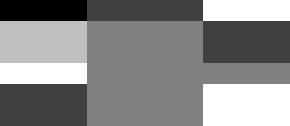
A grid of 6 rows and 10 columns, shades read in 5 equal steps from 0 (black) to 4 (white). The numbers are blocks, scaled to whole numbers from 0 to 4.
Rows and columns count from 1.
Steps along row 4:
same same down same same same same same same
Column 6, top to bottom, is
1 2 2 2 2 2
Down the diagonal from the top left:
0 3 3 2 2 2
